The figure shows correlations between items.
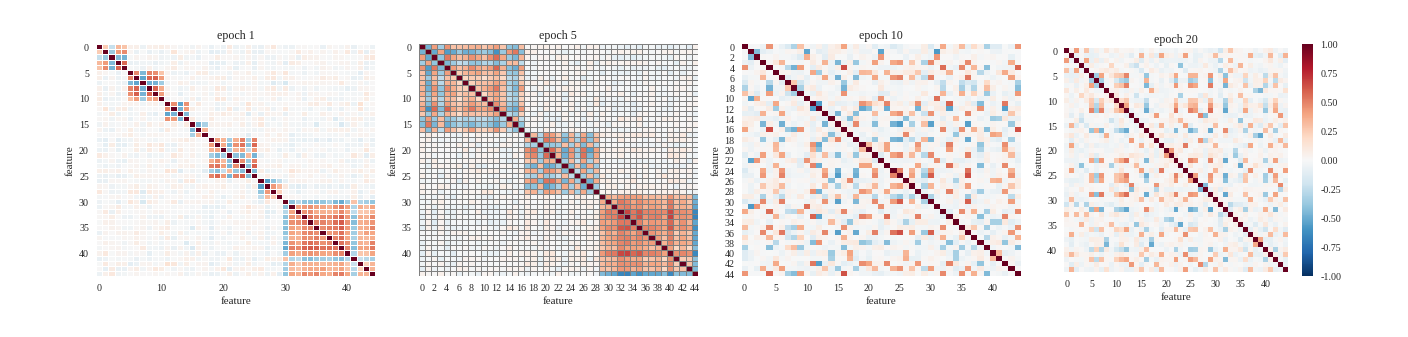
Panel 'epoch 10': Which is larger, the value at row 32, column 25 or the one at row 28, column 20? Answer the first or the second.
the second
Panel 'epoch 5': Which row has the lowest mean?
44
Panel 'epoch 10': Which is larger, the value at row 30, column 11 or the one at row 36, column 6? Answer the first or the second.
the second
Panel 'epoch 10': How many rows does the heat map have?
45
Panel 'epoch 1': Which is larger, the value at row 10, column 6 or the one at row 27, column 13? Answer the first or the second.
the first
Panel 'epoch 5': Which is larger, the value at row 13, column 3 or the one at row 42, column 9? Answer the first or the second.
the second
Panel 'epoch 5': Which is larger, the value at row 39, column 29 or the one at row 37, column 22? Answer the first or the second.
the first
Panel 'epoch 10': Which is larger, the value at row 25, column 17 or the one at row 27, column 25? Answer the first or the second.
the second
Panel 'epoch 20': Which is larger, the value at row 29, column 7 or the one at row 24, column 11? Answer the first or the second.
the first
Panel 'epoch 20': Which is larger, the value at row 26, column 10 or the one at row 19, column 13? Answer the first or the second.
the first
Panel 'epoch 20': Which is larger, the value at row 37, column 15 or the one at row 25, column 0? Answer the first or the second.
the first
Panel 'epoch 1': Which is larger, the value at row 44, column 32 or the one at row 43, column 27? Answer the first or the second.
the first
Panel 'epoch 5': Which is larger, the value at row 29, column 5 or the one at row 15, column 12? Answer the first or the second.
the first
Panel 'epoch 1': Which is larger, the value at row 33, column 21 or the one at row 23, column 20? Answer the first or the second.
the second
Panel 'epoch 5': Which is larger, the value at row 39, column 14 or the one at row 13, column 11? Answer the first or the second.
the second
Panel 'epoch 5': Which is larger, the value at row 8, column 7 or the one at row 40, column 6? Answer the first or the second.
the first
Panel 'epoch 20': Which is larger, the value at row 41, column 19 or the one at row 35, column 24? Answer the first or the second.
the first
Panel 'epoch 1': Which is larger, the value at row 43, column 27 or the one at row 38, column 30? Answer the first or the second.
the first
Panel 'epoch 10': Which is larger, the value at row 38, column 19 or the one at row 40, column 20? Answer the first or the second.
the second
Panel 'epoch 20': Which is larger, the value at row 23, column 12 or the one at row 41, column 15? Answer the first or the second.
the second
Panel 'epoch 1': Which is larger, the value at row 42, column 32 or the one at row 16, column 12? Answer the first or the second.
the first
